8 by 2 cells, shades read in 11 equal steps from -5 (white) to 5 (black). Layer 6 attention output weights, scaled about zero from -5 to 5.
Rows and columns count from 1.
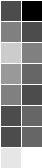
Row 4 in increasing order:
-1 1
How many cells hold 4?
0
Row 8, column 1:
-4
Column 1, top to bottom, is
2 0 -3 -1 0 2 2 -4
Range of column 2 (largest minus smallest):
10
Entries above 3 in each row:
1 0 0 0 0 0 0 0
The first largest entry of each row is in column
2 2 2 2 2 1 1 1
